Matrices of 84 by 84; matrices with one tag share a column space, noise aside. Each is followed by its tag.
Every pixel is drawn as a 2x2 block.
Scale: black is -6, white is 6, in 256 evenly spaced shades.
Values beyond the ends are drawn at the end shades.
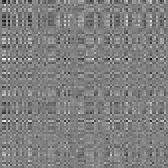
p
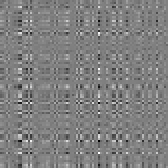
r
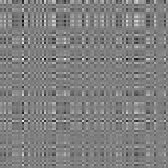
p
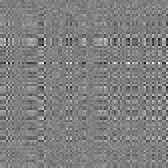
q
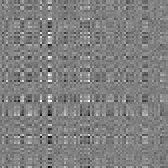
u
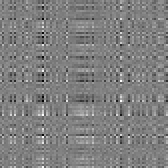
u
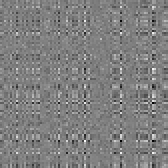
r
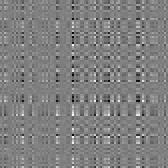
u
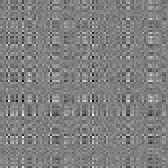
u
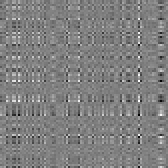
u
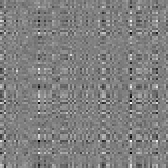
r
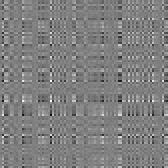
u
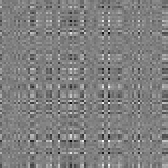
r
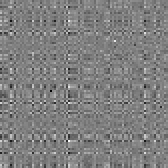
r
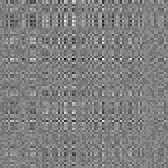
p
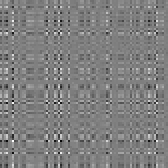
r
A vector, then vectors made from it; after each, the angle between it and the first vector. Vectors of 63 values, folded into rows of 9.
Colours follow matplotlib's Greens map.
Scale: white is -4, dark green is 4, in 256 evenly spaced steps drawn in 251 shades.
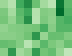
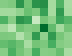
partly aligned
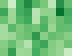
nearly parallel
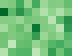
orthogonal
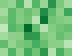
orthogonal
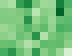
nearly parallel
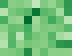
orthogonal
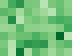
orthogonal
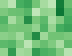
nearly parallel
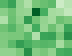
partly opposed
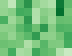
nearly parallel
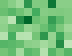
orthogonal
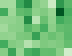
nearly parallel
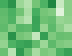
nearly opposite
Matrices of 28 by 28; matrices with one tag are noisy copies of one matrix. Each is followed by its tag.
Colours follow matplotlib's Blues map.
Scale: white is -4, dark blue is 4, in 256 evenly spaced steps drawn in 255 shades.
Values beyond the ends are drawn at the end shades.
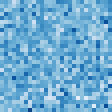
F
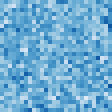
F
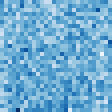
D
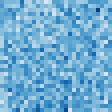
D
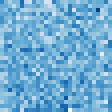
D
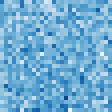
D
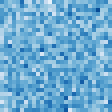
D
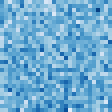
D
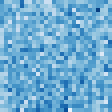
D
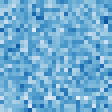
F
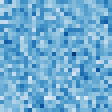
F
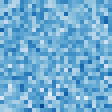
F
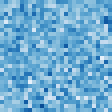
F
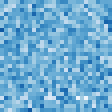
F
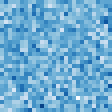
F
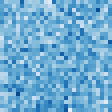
D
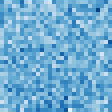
D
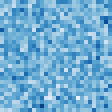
F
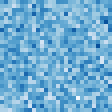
F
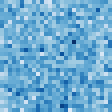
D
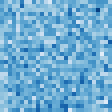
D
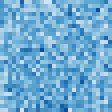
D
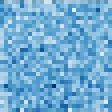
D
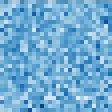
F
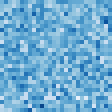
F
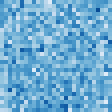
D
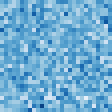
F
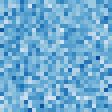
F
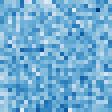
D
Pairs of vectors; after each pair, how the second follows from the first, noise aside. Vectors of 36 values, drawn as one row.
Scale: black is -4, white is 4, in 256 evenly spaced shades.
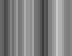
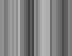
wrapped around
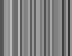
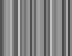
copied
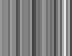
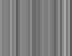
shrunk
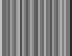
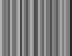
copied
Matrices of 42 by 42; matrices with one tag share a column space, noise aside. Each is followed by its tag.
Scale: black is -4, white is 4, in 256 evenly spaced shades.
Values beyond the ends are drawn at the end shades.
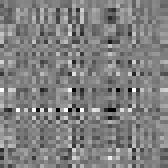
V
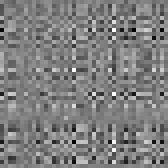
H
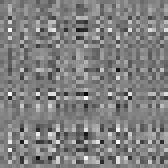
H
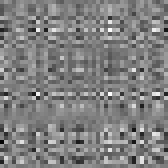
H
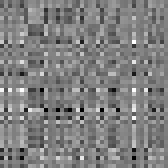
V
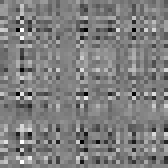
H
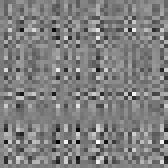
H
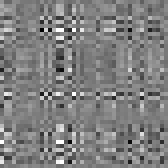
H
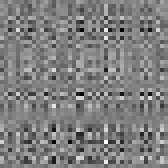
H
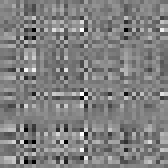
H
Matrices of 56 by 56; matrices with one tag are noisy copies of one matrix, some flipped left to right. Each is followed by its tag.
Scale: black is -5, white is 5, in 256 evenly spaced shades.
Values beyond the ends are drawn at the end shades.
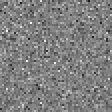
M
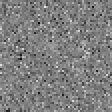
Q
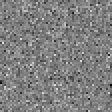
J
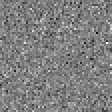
Q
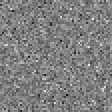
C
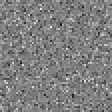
C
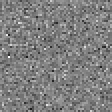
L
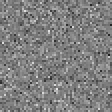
J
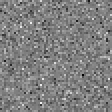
M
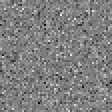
J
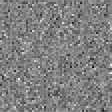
Q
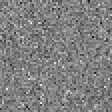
M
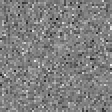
Q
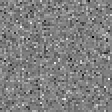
M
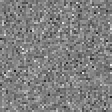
Q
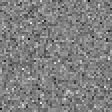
M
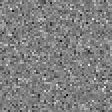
C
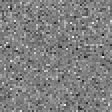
L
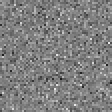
J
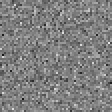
J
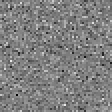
L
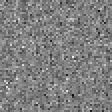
C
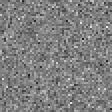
M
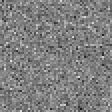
L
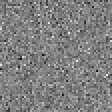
Q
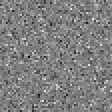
C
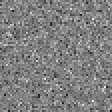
C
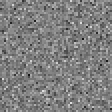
M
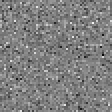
L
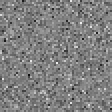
M
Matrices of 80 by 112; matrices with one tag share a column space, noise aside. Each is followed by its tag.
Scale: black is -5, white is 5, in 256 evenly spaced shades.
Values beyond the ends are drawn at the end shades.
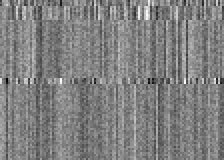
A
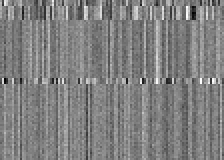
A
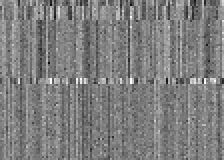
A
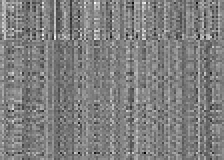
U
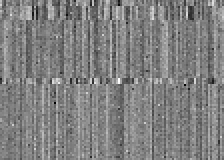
A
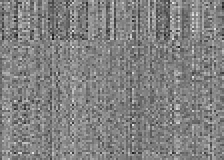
U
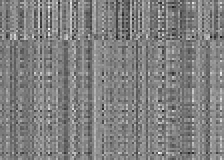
U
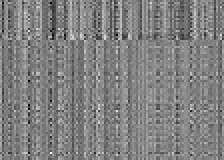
U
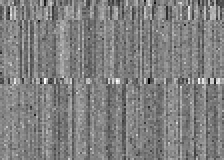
A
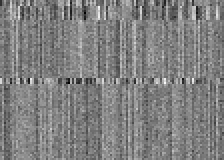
A
